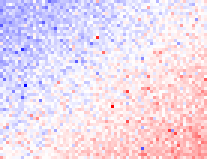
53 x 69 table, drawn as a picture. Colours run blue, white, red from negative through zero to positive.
Ninth with the lowest average: top left. Odd rows or columns: none. Stripes: none. Slope: up to the bottom right. Ninth with the highest average: bottom right.
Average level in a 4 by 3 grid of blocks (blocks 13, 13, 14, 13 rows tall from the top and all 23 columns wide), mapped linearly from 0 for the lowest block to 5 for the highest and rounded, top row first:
012 | 123 | 234 | 345
